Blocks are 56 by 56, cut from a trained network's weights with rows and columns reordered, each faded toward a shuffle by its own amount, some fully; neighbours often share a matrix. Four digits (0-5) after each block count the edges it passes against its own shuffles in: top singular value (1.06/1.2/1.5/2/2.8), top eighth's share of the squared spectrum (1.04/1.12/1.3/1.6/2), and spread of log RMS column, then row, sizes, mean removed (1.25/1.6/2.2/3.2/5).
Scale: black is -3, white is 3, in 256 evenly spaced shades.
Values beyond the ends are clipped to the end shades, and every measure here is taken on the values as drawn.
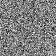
0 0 0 0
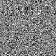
3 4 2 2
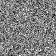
1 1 0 0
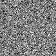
2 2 0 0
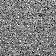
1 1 0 0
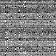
4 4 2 1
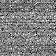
3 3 1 0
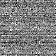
3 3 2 1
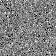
0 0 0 0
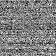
3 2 0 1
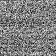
2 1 0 0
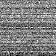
4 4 2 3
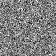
0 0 0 0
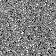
0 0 0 0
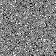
1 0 0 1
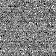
2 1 0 0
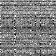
4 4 3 1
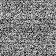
2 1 0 0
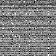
4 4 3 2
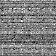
4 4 2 2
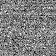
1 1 0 0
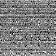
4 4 2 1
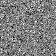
1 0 0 0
